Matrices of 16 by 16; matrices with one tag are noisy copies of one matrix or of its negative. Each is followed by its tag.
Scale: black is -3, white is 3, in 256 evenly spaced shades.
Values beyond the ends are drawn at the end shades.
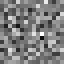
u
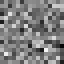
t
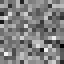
t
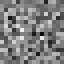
u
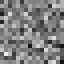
t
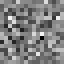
u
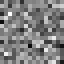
t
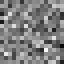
t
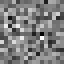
u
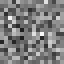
u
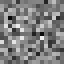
u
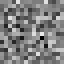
u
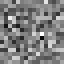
u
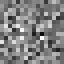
u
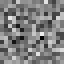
u
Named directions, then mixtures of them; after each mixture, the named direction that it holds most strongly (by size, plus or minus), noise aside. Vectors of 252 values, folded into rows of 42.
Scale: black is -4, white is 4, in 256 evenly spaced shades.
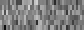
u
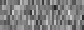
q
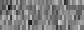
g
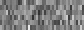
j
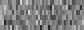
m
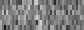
u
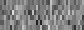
q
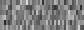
q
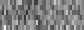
u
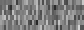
g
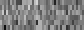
u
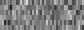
q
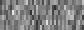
q
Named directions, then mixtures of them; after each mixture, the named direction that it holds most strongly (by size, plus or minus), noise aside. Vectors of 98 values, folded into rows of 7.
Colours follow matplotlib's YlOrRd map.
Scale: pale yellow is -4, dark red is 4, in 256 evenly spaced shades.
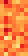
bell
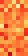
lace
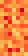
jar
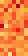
lace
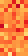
lace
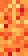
lace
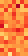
lace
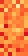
lace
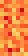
jar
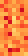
jar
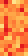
bell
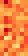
bell
